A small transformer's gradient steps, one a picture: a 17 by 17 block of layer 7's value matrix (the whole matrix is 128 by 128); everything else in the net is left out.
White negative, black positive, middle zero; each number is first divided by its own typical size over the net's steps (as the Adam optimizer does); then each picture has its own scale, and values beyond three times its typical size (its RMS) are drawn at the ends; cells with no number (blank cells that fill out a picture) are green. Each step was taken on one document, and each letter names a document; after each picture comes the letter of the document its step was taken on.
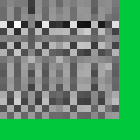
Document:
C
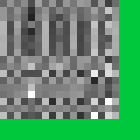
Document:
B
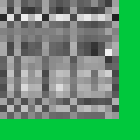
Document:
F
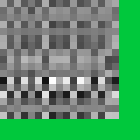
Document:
C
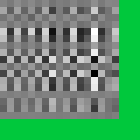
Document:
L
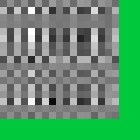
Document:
B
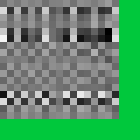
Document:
B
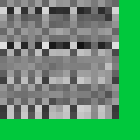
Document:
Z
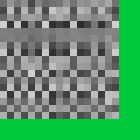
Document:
C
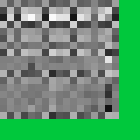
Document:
F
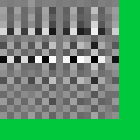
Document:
L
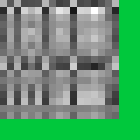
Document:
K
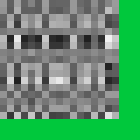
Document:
K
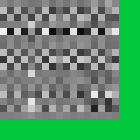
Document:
L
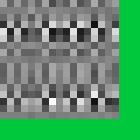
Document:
L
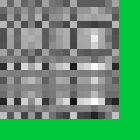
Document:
K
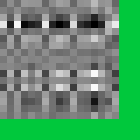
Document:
C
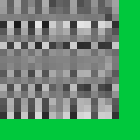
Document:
Z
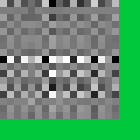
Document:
L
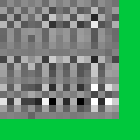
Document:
B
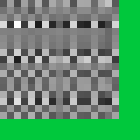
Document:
C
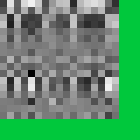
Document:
F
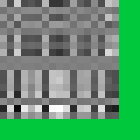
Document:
K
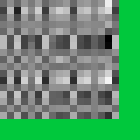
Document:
K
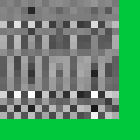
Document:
C
